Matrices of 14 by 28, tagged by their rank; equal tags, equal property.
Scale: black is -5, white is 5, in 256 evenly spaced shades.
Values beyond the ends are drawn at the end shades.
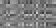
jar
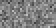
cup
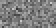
cup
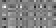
jar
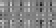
jar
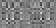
jar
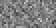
cup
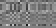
jar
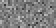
cup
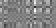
jar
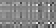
jar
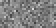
cup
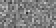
cup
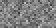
cup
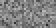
cup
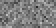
cup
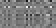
jar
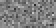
cup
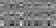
jar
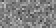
cup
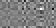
jar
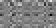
jar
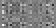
jar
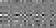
jar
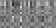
jar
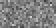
cup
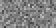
cup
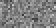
cup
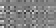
jar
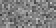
cup
